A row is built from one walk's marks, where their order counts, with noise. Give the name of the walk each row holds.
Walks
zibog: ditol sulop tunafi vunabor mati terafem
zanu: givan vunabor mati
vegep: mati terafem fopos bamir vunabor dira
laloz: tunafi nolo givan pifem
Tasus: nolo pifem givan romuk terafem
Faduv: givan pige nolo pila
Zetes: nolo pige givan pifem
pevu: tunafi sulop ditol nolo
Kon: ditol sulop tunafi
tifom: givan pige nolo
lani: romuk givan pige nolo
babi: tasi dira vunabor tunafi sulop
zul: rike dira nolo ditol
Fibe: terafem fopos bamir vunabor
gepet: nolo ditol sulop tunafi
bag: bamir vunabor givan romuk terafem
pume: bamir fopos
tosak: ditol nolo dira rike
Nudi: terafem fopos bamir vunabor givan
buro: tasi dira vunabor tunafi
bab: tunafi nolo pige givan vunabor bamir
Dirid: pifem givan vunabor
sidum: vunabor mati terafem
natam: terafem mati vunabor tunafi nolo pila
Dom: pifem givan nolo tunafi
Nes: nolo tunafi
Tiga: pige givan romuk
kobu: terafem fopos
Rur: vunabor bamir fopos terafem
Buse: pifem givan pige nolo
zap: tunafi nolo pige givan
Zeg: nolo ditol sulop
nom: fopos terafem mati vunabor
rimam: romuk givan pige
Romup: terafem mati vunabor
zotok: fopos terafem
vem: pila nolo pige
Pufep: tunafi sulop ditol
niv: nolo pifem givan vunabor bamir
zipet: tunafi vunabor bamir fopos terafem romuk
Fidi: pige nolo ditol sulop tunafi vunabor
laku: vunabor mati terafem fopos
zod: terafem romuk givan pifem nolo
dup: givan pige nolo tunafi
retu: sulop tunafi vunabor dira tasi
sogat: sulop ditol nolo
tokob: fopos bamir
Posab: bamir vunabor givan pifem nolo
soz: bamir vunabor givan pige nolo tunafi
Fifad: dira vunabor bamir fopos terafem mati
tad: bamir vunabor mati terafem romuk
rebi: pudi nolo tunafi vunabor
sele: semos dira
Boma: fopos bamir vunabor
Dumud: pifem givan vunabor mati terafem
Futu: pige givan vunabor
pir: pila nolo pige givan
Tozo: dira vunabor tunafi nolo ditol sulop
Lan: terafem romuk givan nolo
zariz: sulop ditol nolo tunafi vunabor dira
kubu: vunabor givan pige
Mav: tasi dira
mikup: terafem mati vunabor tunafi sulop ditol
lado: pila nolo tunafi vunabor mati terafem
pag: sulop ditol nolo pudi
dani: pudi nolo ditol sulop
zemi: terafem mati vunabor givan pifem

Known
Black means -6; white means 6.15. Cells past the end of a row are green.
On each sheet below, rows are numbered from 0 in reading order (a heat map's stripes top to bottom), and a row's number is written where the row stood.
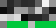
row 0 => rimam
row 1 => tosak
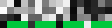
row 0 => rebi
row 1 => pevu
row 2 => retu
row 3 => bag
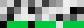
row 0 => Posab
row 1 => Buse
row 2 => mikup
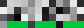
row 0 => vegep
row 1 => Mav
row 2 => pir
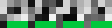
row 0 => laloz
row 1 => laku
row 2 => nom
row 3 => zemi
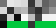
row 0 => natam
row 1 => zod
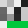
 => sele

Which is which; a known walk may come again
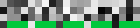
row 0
kubu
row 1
sele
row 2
sogat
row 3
mikup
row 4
buro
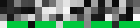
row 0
bag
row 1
tifom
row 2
Pufep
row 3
Rur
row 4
laku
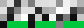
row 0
Posab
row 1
natam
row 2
zariz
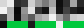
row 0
retu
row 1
laloz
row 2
Tasus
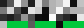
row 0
tosak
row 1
nom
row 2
rebi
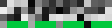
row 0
vegep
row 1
zotok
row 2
rimam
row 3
Zetes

